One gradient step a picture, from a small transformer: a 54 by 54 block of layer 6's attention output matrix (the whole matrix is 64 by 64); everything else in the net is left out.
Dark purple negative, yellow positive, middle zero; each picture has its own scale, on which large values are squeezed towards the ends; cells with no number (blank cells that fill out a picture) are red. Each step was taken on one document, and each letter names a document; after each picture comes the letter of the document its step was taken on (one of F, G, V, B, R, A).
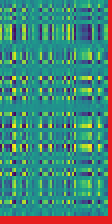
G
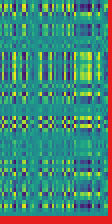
G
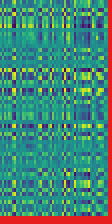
G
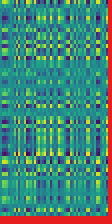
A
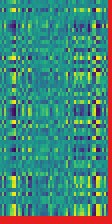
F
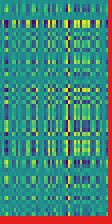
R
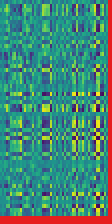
F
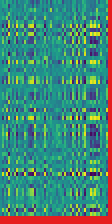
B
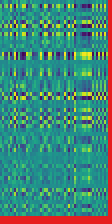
G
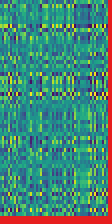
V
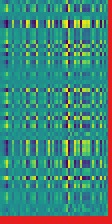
R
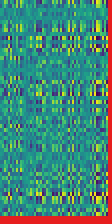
V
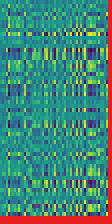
B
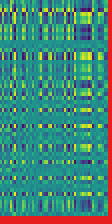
G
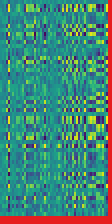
B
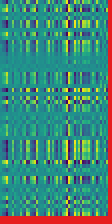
R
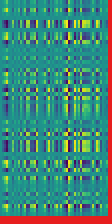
R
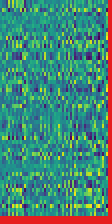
B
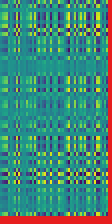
A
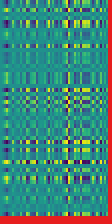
R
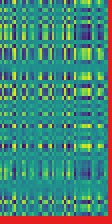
G
